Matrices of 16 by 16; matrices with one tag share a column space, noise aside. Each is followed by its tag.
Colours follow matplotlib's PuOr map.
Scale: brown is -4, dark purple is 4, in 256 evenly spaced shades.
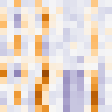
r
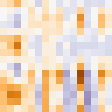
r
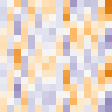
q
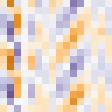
q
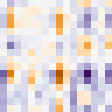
r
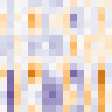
r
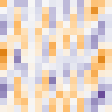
q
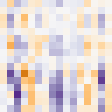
r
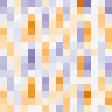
q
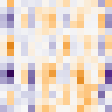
r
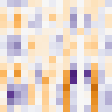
r
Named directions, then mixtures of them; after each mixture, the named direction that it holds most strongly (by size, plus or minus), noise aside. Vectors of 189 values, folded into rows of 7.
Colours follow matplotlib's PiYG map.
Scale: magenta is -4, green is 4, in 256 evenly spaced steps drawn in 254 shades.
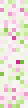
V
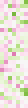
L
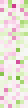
V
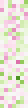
V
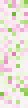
L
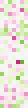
V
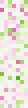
V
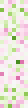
V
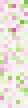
L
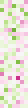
V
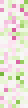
V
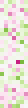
V
